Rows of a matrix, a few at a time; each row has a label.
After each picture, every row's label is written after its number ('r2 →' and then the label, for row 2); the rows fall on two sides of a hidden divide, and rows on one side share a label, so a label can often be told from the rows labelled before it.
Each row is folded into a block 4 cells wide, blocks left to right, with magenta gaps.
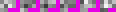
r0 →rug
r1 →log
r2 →log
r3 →log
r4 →rug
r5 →rug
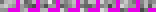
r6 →rug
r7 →log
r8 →log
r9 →log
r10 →log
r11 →log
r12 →rug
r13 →rug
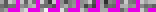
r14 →log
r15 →log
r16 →log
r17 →log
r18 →log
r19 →log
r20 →rug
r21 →log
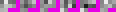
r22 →rug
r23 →log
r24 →log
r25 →log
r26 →log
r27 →rug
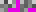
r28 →log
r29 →log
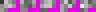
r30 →rug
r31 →log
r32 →rug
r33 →rug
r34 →rug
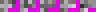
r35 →rug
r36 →log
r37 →log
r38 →rug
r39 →log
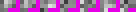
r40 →rug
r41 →rug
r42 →rug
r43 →log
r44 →log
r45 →rug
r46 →log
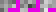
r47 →rug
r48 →log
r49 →rug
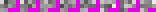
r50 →log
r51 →log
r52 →rug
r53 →log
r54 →log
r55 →log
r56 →rug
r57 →log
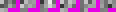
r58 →log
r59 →rug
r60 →rug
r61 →log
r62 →rug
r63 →log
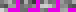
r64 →log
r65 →rug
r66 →rug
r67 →log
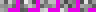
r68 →log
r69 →rug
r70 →log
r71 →log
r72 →rug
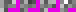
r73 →log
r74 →rug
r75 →log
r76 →rug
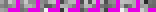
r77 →log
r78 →rug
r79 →log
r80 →rug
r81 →rug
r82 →log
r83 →log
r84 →log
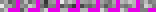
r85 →rug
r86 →rug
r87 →log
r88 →log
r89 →log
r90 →log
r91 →log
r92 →rug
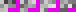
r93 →log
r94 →log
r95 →rug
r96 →rug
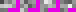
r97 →rug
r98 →log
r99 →rug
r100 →rug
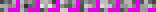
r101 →rug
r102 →log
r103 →rug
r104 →log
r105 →rug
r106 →rug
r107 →rug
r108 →rug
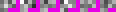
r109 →rug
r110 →log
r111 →log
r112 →rug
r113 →log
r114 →log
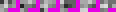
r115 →rug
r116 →log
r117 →rug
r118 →log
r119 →log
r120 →rug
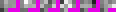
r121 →rug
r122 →rug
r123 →rug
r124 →rug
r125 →rug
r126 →rug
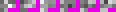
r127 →rug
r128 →rug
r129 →log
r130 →log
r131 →log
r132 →log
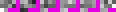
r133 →log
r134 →rug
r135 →log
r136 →log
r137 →log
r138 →log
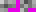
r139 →log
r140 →log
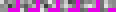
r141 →log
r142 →log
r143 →log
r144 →rug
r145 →rug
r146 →rug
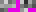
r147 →rug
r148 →log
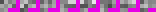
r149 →rug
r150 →rug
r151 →rug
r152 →log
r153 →log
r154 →log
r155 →log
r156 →rug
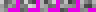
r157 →log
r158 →rug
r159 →log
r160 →rug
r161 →log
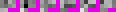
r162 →log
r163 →log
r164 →log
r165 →log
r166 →log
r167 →rug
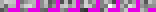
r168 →rug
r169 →rug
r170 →rug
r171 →rug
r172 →rug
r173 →rug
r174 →rug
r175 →log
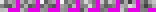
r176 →log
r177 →log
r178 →log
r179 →log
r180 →rug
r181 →log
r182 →rug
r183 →log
